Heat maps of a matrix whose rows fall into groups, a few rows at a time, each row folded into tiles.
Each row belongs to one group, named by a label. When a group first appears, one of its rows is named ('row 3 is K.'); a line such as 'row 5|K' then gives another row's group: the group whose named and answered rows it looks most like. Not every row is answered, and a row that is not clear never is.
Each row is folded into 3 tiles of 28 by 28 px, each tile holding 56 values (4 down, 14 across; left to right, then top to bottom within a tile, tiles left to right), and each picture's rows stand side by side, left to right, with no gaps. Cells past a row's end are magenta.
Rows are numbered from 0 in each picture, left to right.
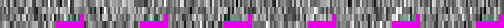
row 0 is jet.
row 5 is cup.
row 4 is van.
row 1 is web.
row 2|cup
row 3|van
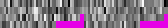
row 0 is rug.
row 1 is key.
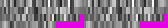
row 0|jet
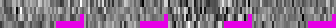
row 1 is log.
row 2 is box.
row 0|web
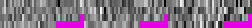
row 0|log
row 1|box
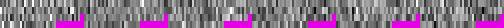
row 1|key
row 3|cup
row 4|web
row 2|van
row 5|cup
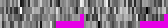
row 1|cup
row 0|log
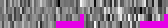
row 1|rug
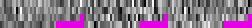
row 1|jet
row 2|box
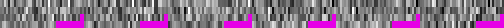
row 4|box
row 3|box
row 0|jet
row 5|cup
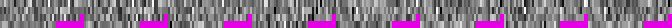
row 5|box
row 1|jet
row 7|box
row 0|jet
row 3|cup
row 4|web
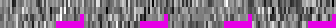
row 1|cup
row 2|key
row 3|box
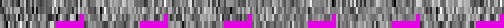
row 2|cup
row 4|log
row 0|box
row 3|key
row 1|web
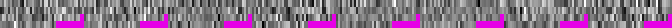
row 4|key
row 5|log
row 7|jet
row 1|van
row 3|jet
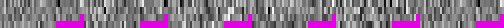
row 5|log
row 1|key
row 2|van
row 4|rug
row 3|web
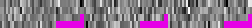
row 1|rug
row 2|log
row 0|key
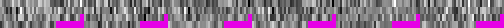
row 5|jet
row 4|key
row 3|box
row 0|web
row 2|box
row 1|cup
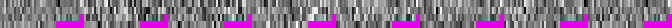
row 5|web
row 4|web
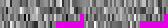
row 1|rug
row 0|rug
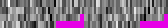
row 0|rug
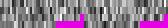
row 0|van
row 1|web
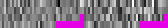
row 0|log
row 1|jet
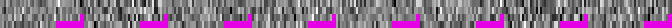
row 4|log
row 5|web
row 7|cup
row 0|key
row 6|box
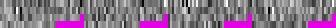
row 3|web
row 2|key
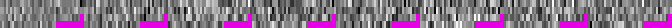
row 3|box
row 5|box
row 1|cup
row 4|cup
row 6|jet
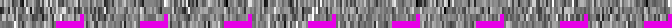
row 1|log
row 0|van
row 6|jet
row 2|log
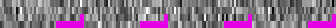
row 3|box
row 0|web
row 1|van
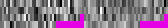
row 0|jet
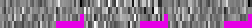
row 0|key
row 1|rug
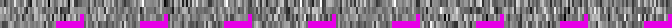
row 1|key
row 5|rug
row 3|jet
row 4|key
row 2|key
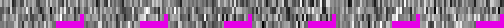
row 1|van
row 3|jet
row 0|van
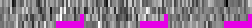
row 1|van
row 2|log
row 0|van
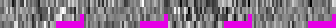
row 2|box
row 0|van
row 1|key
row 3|log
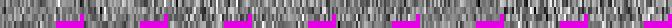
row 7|van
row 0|key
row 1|web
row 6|van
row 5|log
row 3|rug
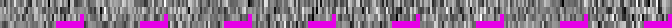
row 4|cup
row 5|van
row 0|rug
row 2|key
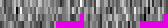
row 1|cup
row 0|web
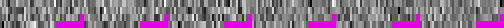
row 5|key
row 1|web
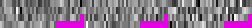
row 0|box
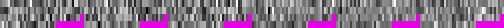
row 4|key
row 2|jet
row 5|van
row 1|cup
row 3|web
